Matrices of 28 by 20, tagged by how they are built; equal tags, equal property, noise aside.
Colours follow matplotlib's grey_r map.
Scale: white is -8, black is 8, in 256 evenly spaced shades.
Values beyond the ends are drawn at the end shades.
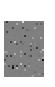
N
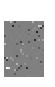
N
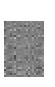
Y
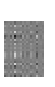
Y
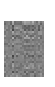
Y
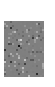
N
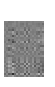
Y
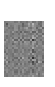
Y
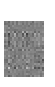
Y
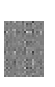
Y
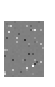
N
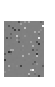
N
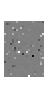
N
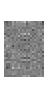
Y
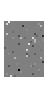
N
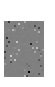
N
